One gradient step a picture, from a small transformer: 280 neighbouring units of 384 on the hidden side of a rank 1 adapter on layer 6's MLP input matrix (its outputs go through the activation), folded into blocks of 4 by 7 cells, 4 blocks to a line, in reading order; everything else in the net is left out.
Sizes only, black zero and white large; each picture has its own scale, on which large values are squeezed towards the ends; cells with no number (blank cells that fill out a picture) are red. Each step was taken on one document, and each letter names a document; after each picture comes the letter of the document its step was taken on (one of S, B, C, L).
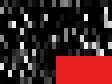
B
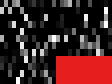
B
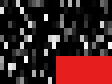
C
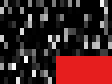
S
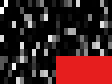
S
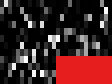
S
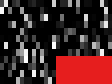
B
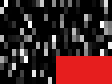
C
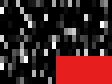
C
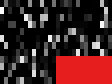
S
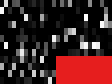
B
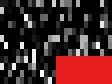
S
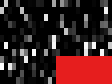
C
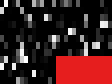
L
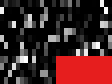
S
